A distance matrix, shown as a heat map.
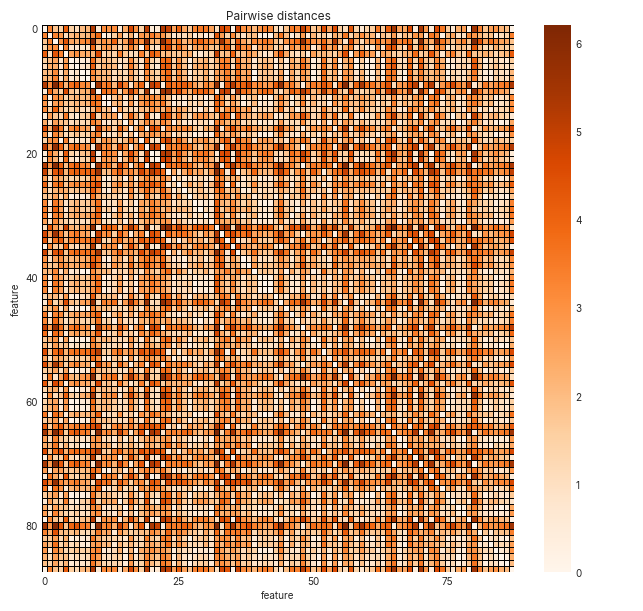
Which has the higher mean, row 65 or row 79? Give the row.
65
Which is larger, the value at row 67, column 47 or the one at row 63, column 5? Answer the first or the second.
the first
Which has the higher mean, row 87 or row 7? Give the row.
87
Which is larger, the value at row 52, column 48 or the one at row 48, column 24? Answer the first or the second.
the first
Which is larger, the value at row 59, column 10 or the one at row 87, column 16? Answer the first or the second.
the second
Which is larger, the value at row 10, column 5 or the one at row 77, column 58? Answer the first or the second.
the first
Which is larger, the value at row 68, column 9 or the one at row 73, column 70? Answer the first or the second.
the first
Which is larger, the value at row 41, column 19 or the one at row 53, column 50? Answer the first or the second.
the first
